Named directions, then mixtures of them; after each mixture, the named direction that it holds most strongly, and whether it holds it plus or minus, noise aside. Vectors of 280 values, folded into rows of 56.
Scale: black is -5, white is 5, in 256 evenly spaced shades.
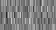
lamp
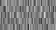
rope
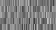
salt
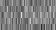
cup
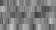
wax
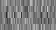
lamp, plus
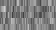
wax, plus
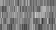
wax, minus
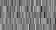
rope, minus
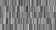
rope, minus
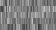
wax, minus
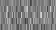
cup, plus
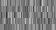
lamp, plus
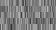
cup, minus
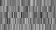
lamp, plus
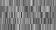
cup, minus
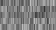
salt, minus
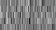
lamp, minus
